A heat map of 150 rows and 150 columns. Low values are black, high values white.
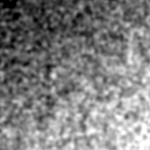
The texture is blotchy. Values rise toward the bottom right. The ninth with the lowest average is the top left. The halves do not mirror each other. The ninth with the highest average is the bottom right. There are no lone odd cells.
